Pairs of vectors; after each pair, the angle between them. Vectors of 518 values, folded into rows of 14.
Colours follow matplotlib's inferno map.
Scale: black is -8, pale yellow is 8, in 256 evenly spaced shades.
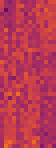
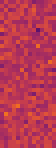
orthogonal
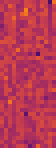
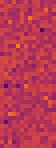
orthogonal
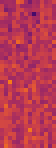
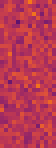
partly opposed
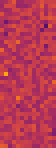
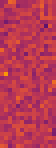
nearly parallel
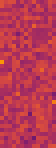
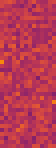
nearly parallel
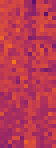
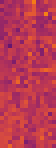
nearly opposite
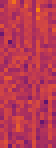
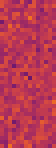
partly opposed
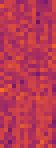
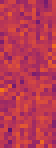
nearly parallel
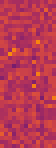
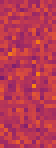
nearly parallel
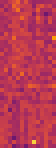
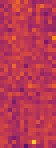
nearly parallel
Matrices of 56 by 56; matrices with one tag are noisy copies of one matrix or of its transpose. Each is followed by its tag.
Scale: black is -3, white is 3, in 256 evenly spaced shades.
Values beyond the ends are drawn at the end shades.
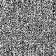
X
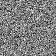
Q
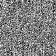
X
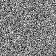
Q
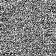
X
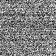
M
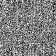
X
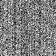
M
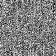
X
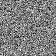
Q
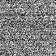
M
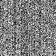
M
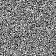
Q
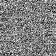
X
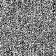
X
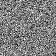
Q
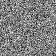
Q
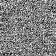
X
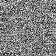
X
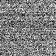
M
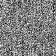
X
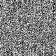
X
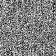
X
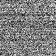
M
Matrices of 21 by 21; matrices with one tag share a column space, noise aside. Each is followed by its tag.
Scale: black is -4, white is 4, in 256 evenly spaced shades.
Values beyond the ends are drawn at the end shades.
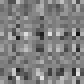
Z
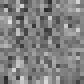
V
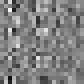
V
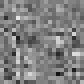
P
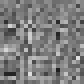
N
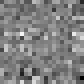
Z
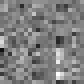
P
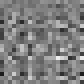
N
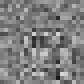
P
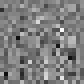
P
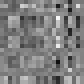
V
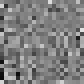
P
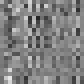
V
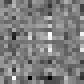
Z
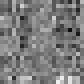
V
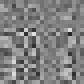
P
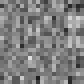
V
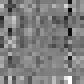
V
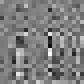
P
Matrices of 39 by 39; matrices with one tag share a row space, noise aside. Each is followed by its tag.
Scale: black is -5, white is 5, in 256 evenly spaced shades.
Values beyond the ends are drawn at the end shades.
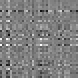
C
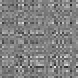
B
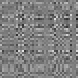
B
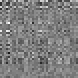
C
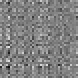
C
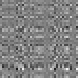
B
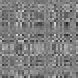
B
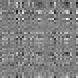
B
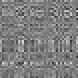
B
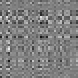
C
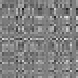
B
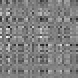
C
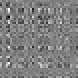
C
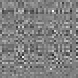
B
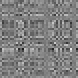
B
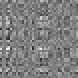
C
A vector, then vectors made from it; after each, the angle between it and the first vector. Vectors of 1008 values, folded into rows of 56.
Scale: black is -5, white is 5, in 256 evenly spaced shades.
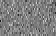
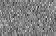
partly opposed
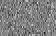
partly opposed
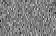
nearly parallel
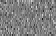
orthogonal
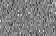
nearly opposite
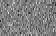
nearly parallel
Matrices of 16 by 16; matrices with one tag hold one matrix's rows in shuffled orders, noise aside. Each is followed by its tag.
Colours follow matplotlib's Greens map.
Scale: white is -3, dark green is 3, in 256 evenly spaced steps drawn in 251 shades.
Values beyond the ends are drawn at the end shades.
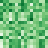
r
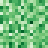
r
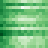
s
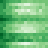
s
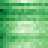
s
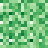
r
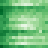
s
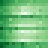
s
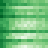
s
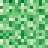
r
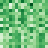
r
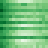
s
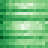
s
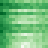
s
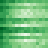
s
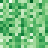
r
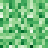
r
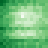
s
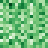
r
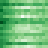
s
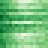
s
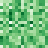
r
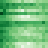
s
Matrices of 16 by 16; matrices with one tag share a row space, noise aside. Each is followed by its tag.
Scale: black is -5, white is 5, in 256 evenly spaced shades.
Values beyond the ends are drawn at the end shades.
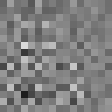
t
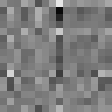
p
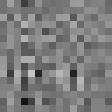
t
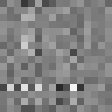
t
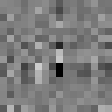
p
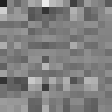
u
